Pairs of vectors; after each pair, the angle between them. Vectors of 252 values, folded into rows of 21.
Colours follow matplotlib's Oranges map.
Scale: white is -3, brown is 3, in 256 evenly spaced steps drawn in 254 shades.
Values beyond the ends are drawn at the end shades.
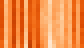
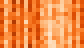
nearly parallel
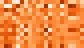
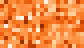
orthogonal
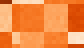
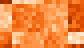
nearly parallel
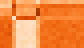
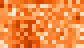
partly opposed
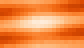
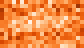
partly aligned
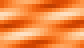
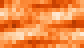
nearly parallel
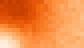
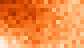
nearly parallel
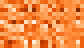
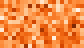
partly opposed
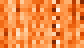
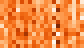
nearly opposite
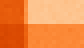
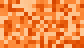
orthogonal
